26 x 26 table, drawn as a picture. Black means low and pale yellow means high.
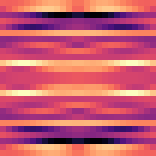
No overall slope runs across the table. Streaks run across, left to right. The centre is the smoothest part. It mirrors both left to right and top to bottom.
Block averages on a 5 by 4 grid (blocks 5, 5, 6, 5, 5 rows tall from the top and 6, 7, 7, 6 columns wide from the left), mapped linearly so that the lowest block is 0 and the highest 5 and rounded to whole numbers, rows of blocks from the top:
1 0 0 1 | 1 2 2 1 | 4 5 5 4 | 1 2 2 1 | 1 0 0 1
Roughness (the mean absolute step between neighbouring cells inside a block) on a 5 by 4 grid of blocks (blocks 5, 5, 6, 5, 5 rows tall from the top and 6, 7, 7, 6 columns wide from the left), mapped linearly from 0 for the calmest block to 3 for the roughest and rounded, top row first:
2 3 3 2 | 1 1 1 1 | 1 0 0 1 | 1 1 1 1 | 2 3 3 2
